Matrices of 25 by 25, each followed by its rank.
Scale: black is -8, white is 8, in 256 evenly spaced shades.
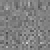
five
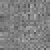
five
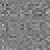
five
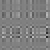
one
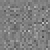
five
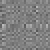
two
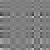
one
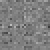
five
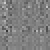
three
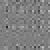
three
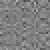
five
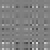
one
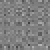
three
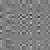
two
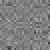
five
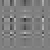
one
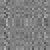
two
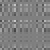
one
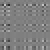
one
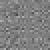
five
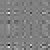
two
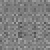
three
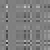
one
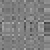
two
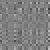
two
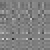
two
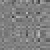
three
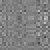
three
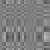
one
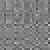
three
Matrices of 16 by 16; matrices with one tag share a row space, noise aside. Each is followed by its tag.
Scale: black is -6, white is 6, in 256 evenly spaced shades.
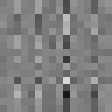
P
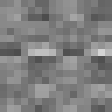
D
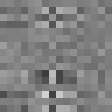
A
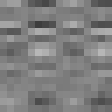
D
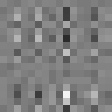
P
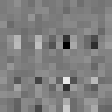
P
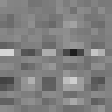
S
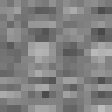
D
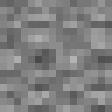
D
